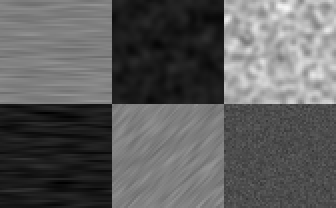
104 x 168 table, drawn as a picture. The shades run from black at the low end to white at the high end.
The table splits into 2 rows of 3 panels. Panel 1,1: middling, streaked across, faint in contrast. Panel 1,2: very low, blotchy, faint in contrast. Panel 1,3: high, blotchy. Panel 2,1: very low, streaked across, faint in contrast. Panel 2,2: middling, slanting up to the right, faint in contrast. Panel 2,3: low, fine-grained, faint in contrast.
